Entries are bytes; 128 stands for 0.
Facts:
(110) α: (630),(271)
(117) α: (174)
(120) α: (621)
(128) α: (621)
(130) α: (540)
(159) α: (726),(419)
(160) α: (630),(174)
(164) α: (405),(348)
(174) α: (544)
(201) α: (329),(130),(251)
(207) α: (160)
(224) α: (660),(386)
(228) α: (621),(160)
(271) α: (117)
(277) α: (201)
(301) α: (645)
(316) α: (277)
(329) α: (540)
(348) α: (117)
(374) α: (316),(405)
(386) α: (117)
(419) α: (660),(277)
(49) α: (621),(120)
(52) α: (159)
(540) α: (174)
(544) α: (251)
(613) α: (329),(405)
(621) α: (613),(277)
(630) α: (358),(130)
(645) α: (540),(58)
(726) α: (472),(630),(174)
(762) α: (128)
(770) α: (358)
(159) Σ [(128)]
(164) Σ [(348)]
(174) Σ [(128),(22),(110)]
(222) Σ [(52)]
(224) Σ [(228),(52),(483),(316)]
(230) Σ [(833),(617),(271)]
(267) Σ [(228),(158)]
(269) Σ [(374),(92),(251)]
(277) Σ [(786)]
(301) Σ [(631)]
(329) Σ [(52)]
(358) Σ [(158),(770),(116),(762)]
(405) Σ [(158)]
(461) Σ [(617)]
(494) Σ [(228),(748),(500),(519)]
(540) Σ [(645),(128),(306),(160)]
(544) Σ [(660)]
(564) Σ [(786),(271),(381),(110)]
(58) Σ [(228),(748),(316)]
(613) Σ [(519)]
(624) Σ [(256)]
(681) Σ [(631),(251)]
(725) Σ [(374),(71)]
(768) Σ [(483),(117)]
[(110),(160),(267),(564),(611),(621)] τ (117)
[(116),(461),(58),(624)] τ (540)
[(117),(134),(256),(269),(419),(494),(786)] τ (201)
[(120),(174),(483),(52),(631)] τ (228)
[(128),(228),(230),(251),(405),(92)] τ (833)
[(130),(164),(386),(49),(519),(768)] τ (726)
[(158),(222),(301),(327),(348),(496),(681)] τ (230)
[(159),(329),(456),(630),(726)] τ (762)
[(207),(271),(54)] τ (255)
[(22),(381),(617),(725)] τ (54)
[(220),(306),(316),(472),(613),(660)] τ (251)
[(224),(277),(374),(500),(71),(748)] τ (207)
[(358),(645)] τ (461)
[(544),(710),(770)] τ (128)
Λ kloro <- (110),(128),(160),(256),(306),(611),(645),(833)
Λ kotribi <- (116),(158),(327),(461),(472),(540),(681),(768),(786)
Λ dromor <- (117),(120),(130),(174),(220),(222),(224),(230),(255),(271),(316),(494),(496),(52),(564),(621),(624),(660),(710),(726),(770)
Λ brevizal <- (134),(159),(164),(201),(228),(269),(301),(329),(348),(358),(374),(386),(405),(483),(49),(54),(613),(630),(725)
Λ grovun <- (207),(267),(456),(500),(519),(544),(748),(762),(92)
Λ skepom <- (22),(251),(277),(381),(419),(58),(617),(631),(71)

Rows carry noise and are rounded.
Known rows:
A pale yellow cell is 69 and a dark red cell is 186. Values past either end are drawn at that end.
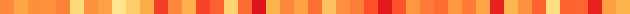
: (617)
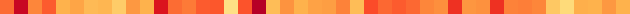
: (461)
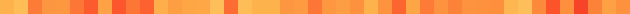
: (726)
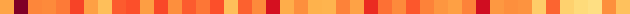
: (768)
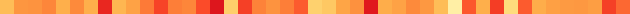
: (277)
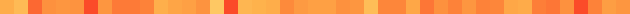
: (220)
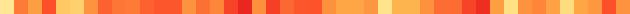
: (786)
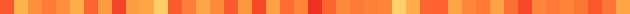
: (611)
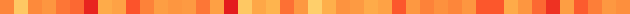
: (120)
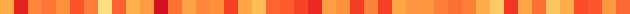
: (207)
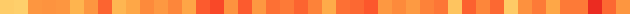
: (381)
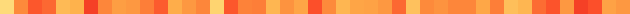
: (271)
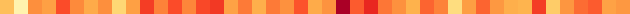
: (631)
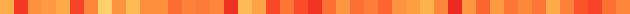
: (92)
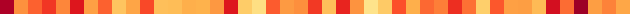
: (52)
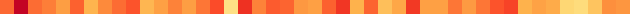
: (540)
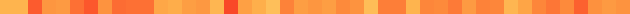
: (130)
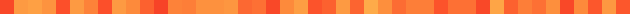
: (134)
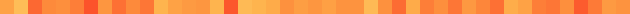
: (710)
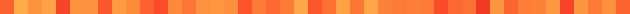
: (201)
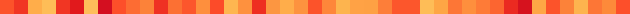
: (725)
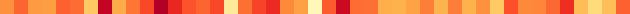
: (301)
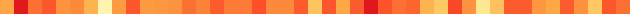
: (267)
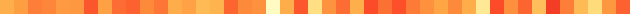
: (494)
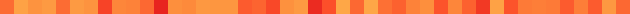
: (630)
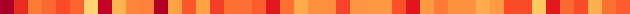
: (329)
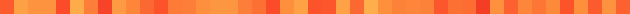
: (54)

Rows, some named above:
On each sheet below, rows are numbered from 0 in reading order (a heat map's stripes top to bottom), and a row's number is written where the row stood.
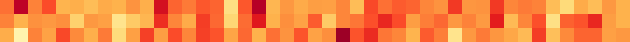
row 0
(461)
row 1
(617)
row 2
(631)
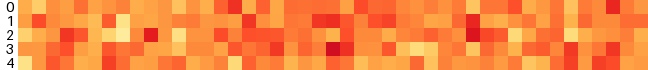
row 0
(22)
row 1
(748)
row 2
(158)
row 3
(110)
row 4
(271)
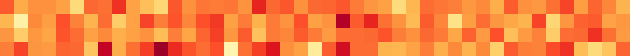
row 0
(645)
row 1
(631)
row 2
(419)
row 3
(301)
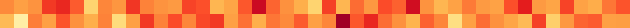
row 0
(405)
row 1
(631)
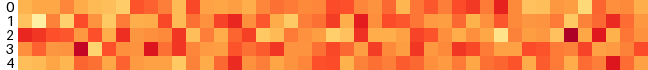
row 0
(472)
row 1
(251)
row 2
(222)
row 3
(228)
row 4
(71)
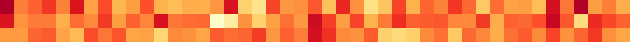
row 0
(52)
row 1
(348)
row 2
(110)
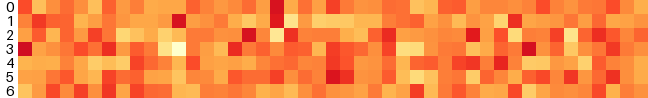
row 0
(833)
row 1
(230)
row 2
(762)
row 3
(128)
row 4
(472)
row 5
(110)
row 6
(316)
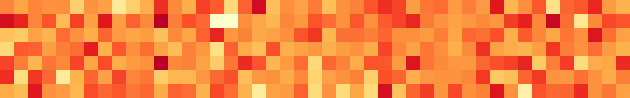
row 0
(617)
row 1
(164)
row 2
(71)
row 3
(117)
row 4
(613)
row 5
(770)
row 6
(660)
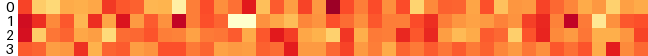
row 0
(256)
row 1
(164)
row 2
(358)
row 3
(386)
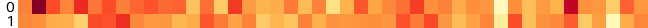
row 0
(224)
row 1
(624)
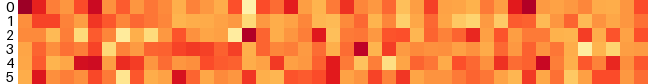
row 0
(159)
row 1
(174)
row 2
(519)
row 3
(681)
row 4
(374)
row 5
(207)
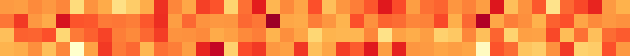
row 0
(617)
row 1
(483)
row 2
(564)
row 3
(58)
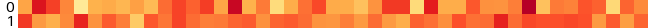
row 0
(544)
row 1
(49)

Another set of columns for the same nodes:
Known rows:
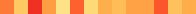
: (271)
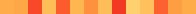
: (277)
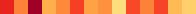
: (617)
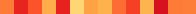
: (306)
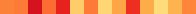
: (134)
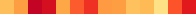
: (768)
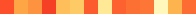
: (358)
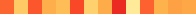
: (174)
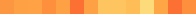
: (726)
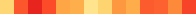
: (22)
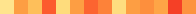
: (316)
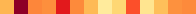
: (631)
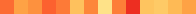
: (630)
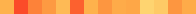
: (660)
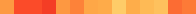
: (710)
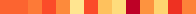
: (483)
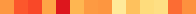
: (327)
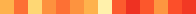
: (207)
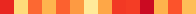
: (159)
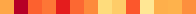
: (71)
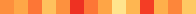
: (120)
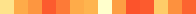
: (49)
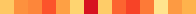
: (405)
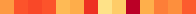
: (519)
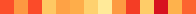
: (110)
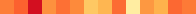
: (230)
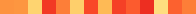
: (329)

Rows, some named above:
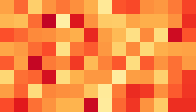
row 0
(207)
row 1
(770)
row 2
(494)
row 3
(117)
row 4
(564)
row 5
(158)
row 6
(207)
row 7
(267)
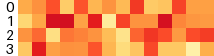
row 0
(277)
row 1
(786)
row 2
(207)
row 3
(251)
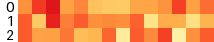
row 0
(381)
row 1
(540)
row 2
(358)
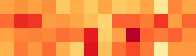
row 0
(472)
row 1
(833)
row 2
(762)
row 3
(405)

